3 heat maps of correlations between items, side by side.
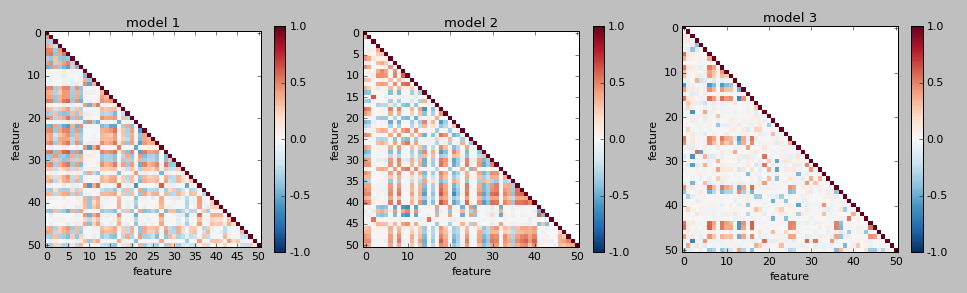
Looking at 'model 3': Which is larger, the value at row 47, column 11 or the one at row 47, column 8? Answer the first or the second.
the first
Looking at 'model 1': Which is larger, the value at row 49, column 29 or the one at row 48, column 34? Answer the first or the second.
the first
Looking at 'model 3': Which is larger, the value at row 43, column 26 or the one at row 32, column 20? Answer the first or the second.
the second
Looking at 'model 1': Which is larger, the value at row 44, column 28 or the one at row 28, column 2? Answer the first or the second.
the first
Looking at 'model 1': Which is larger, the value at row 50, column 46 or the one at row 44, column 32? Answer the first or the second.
the second
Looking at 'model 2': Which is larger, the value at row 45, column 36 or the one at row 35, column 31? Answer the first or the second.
the first
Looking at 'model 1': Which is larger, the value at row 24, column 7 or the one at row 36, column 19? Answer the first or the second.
the first
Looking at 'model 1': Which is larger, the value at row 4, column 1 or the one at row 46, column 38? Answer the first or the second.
the first
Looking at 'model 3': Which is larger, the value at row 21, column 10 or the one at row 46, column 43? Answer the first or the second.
the first
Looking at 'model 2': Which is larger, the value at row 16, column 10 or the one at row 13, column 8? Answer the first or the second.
the second
